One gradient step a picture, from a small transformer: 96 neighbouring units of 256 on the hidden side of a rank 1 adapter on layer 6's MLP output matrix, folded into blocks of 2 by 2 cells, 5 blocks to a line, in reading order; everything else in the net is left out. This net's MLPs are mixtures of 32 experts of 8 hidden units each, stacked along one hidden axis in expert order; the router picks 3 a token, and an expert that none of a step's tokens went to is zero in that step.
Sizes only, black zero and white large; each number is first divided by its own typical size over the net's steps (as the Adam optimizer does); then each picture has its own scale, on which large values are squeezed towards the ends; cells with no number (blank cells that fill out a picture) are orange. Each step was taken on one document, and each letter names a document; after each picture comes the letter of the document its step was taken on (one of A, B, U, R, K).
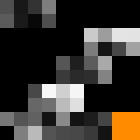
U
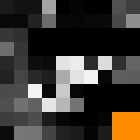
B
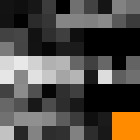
B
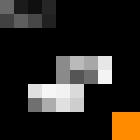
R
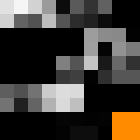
U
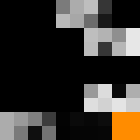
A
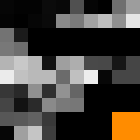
B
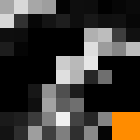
U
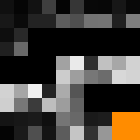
B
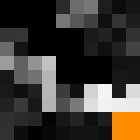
A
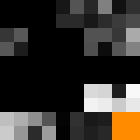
A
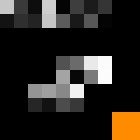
R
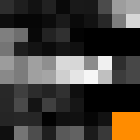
B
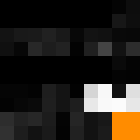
A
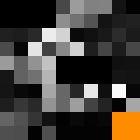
A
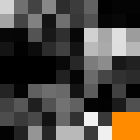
U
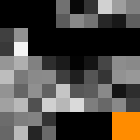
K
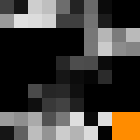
U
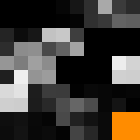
K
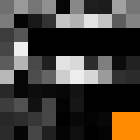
B
